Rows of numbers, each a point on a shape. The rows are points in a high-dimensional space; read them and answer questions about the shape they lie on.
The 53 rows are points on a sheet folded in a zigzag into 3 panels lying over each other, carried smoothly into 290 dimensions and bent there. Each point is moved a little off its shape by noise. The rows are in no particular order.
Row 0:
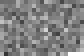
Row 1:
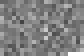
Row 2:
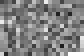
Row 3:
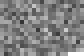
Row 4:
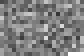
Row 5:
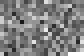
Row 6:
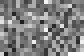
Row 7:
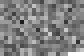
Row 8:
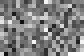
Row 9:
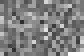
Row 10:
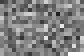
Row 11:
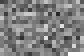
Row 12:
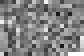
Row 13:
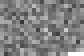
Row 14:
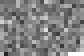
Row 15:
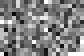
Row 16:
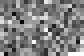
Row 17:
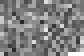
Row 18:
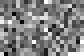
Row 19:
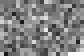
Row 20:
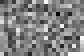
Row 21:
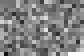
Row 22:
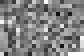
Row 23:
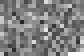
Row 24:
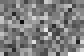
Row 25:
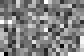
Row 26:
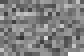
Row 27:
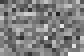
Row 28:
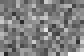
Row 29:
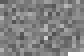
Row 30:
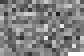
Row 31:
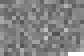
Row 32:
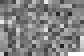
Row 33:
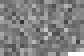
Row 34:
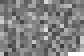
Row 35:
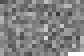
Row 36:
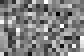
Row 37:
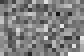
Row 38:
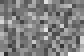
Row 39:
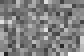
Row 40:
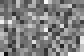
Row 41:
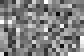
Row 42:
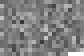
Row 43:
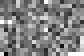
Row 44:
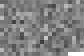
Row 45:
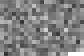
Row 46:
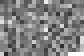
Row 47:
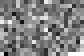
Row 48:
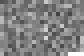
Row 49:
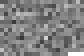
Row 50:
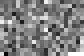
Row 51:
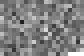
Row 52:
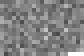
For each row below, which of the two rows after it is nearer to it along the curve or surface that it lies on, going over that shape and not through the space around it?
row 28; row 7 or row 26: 7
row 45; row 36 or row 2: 2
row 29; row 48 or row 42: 48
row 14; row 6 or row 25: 25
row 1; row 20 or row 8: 20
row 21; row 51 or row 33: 33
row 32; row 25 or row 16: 25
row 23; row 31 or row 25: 25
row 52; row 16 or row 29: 29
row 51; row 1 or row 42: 42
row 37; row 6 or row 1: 1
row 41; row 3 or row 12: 12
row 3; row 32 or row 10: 32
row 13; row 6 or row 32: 32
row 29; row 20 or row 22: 20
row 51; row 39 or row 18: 18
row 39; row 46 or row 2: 2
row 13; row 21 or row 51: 21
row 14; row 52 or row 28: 52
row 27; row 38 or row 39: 38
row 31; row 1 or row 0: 0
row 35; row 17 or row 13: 17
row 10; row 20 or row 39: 20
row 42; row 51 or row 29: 51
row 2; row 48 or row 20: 20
